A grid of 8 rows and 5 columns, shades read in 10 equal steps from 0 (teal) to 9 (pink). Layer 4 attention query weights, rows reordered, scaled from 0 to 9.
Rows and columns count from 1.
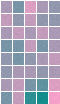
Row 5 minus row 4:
1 0 -2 2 1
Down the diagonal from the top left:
6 5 6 4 7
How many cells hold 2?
0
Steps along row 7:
up down down up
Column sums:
43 44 44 36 52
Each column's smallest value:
4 4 1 0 5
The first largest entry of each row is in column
3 1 2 3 5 2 5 5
